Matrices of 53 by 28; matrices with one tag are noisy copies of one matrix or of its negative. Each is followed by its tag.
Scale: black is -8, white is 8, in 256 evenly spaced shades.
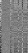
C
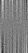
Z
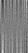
Z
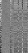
C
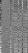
C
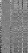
C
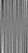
Z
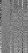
C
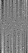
Z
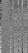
C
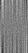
Z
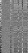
C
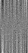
Z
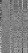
C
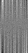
Z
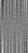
Z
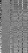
C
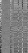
C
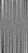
Z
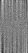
Z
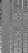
C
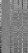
C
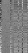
C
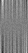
Z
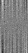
Z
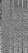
C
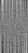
Z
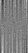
Z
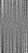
Z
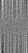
Z
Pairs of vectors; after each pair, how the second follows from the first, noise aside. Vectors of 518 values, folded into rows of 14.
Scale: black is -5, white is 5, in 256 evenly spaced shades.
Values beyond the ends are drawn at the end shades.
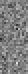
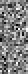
scaled up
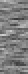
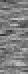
negated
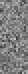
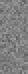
shrunk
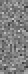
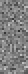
negated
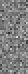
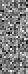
scaled up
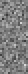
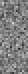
wrapped around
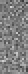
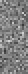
wrapped around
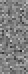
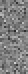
wrapped around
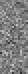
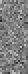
wrapped around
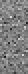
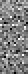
scaled up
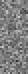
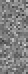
wrapped around
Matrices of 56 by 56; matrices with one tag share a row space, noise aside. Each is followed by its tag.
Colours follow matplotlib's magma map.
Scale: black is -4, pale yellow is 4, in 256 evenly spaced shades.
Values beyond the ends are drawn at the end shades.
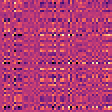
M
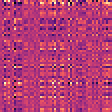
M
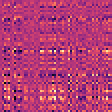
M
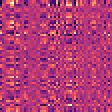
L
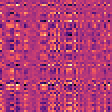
L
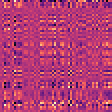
M
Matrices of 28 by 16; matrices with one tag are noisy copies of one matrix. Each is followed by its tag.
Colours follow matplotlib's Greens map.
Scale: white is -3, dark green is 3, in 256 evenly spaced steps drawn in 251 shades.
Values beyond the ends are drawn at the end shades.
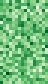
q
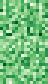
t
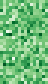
t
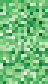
t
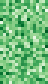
q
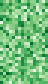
q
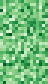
t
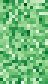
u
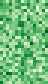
q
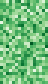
q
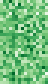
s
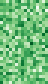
q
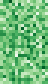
s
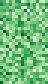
q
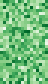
u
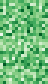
t
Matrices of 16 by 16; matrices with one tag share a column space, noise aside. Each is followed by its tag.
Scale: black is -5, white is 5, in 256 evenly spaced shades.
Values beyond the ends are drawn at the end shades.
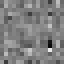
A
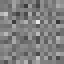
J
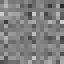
J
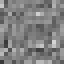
A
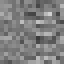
J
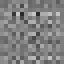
J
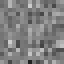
A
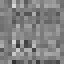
A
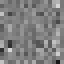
A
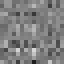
A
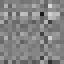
J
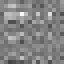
J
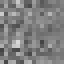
A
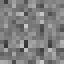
A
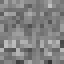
A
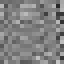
J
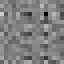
J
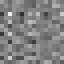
J
